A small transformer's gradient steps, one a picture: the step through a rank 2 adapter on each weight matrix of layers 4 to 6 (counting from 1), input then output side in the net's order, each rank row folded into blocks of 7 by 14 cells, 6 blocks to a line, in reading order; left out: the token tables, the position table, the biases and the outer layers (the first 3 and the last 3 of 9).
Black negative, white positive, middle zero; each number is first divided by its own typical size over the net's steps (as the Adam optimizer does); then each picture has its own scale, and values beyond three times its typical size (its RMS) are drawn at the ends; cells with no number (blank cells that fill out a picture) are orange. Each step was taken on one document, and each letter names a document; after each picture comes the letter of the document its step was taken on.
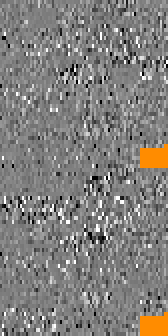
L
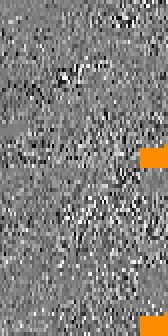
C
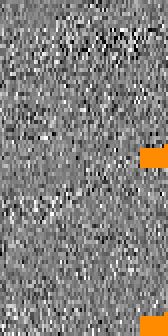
C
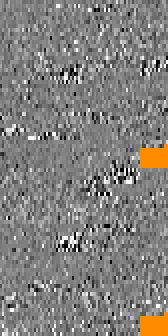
L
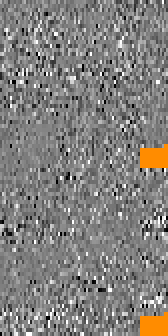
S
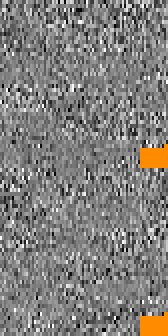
C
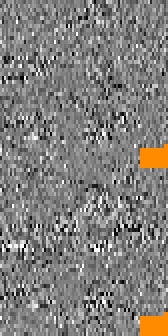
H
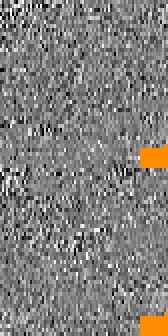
C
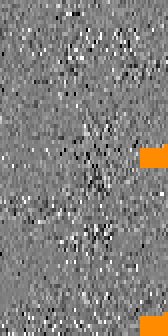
L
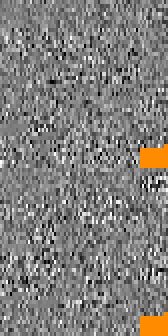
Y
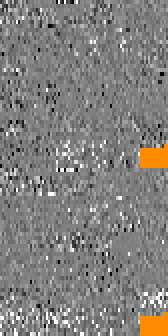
S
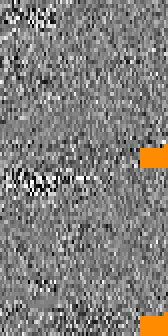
C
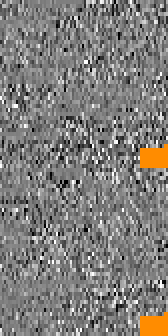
Y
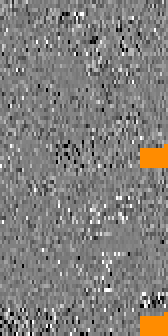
S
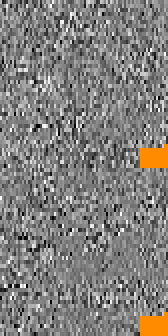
Y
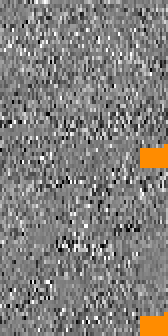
H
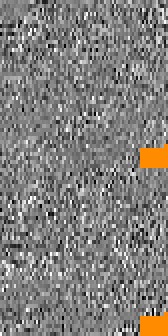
Y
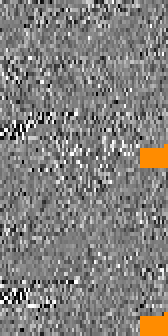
H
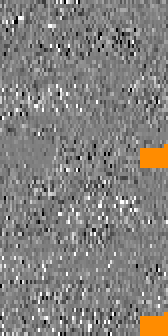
L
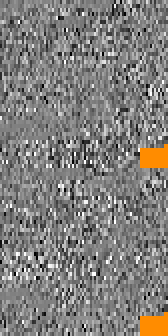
Y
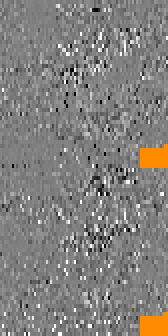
L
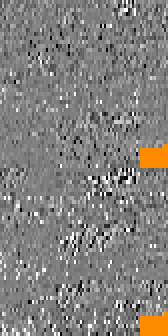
L
